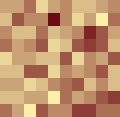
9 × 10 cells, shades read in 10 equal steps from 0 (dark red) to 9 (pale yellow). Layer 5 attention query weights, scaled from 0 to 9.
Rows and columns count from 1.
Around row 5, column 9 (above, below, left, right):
3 3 5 3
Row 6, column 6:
5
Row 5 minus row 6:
1 -1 3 4 -1 -2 2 0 3 -4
